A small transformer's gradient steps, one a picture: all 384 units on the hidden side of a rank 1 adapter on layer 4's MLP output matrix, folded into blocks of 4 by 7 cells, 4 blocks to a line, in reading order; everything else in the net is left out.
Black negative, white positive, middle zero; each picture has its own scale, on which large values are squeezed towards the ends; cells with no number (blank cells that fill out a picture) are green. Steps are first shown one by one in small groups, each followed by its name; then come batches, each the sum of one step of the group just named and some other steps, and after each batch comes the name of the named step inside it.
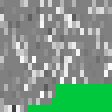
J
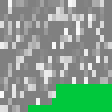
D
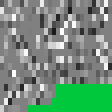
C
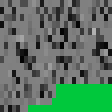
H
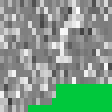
C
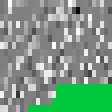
D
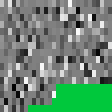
D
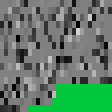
D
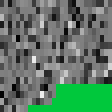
J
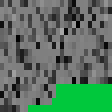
C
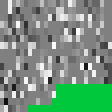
D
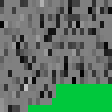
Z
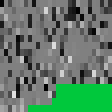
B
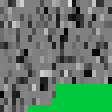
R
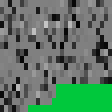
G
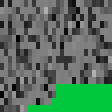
B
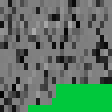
G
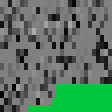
G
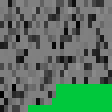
R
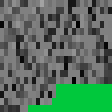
Z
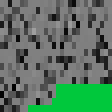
G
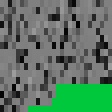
G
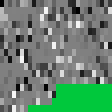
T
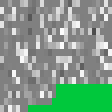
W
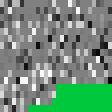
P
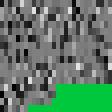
T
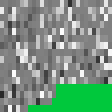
W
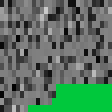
T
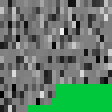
W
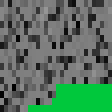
T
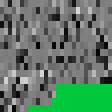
P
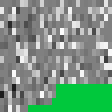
W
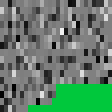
W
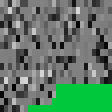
P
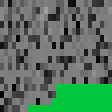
T
